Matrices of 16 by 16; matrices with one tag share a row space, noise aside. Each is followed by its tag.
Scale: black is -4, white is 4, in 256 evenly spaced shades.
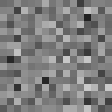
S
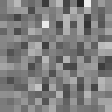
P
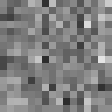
P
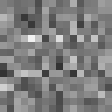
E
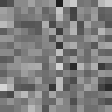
E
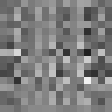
S
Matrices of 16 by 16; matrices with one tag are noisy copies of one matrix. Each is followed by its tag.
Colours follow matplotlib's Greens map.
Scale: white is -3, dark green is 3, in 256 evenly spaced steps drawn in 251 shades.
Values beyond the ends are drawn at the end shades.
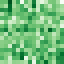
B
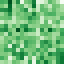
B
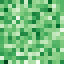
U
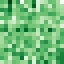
B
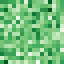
U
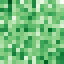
B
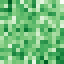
B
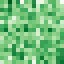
B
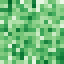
B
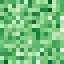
U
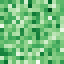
U
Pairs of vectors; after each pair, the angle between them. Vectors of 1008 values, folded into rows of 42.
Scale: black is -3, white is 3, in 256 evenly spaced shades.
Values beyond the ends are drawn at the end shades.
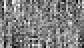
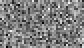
partly opposed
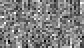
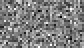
partly opposed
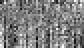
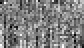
nearly parallel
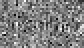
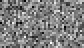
partly opposed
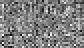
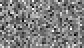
orthogonal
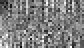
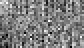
nearly opposite
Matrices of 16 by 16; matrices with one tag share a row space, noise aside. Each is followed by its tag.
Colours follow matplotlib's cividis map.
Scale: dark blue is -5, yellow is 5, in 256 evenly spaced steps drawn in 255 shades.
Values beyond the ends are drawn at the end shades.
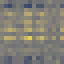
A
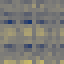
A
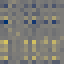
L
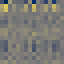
L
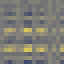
A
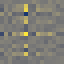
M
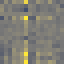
M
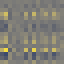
L
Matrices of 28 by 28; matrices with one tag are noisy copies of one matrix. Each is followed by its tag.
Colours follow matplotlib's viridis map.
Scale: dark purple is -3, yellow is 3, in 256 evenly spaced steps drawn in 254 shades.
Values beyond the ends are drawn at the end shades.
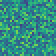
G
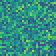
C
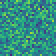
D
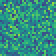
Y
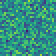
D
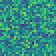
G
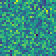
D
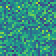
C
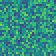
G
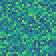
C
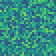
G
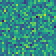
G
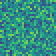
D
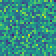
G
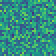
G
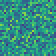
G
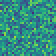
G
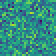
D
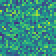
Y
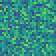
G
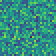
G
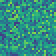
Y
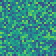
C
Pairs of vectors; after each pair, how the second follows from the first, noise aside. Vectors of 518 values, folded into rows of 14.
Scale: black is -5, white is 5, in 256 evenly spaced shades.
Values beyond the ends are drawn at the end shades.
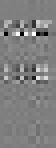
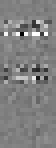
sign-scrambled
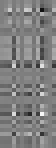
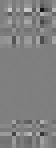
partly zeroed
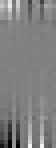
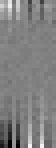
copied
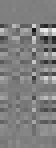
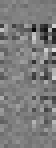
sign-scrambled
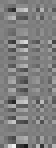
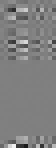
partly zeroed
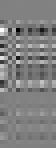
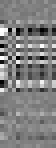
scaled up
